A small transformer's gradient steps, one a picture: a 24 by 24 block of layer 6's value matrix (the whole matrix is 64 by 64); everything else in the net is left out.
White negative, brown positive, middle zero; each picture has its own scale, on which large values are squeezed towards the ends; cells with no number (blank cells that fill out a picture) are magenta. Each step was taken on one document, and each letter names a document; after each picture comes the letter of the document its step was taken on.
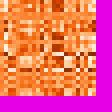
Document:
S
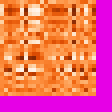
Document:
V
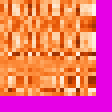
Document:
S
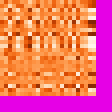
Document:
S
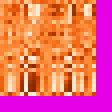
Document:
V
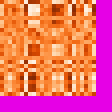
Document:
V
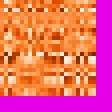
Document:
S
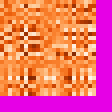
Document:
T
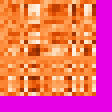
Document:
V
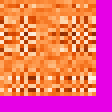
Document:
T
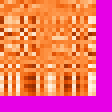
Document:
T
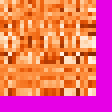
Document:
S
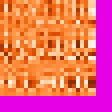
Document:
S
